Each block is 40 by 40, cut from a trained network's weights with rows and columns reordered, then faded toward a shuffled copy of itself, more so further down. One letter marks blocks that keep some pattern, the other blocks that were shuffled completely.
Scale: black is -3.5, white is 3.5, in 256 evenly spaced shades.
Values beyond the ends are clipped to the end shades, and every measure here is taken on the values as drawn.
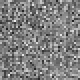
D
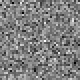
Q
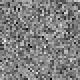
Q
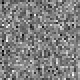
D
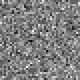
Q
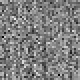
D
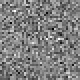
D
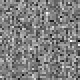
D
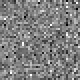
D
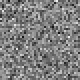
Q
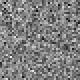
Q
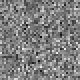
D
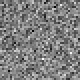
Q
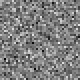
Q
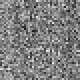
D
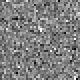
D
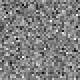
D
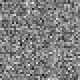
Q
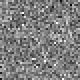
Q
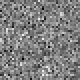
Q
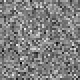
Q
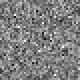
D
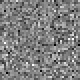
D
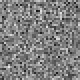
Q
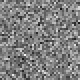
Q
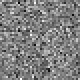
D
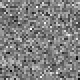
Q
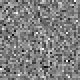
Q
